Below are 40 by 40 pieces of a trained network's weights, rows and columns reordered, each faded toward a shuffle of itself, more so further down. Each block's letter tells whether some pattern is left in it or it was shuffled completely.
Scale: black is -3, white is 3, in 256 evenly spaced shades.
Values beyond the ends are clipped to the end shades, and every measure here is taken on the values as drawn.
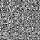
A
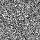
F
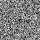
F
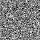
F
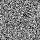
F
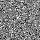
F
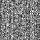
A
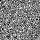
F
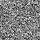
F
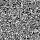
F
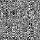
A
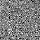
A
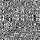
A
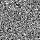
F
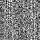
A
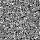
F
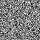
F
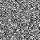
A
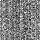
A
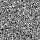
F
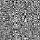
A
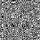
A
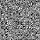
A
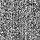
A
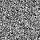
F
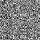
A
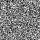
F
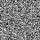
F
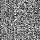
A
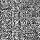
A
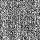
A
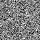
F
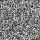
F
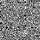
A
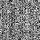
A
